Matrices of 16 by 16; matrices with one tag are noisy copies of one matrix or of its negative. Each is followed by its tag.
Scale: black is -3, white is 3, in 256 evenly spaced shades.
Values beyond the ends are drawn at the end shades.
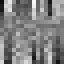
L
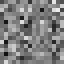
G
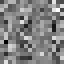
G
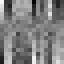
L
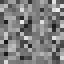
G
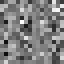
G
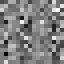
G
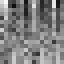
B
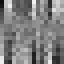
L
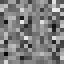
G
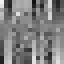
L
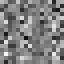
G
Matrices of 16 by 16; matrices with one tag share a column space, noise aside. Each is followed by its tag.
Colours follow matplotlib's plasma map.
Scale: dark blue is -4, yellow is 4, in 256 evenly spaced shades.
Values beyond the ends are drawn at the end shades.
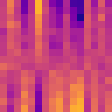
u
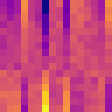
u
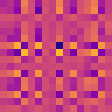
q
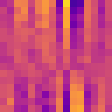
u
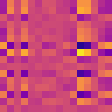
q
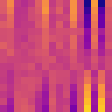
u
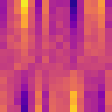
u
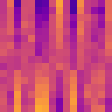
u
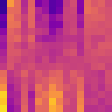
u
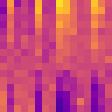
u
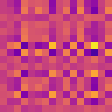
q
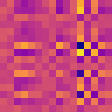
q
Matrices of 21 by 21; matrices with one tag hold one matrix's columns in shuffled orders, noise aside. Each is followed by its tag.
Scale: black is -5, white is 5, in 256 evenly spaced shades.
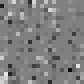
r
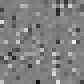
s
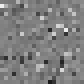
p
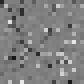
s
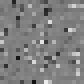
s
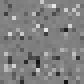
p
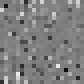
r
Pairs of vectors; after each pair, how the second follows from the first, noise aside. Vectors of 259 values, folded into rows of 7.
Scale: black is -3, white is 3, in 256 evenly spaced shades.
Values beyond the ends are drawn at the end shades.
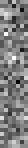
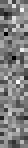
negated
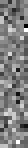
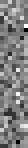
negated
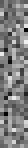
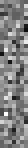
sign-scrambled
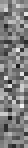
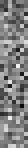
negated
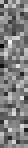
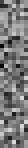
sign-scrambled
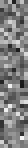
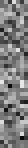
negated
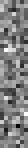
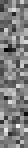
negated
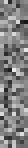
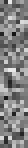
sign-scrambled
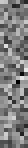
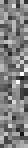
sign-scrambled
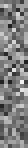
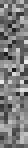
sign-scrambled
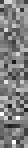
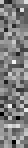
negated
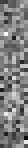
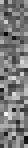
sign-scrambled
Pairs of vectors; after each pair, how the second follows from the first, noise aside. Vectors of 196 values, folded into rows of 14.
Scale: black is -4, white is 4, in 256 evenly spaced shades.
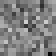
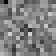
reversed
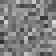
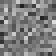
copied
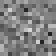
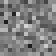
reversed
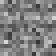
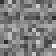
negated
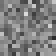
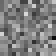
copied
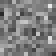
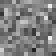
copied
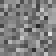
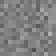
shrunk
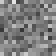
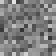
copied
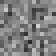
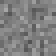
shrunk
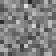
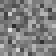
wrapped around
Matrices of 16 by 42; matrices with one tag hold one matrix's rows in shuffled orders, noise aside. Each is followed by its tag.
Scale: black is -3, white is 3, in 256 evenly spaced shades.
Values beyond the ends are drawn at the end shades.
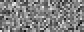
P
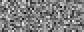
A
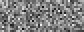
A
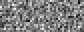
P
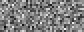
A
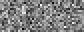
A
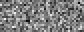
P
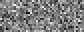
P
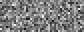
P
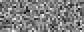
P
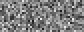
A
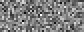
A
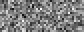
A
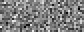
P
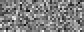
P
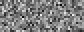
A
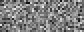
P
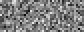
P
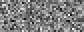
A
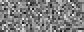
A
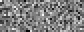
P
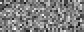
P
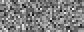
A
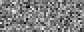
P
